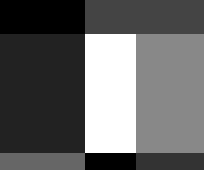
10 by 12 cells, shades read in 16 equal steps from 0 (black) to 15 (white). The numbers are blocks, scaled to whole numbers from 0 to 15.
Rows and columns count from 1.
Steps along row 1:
same same same same up same same same same same same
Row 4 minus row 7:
0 0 0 0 0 0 0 0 0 0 0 0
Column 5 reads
0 0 2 2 2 2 2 2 2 6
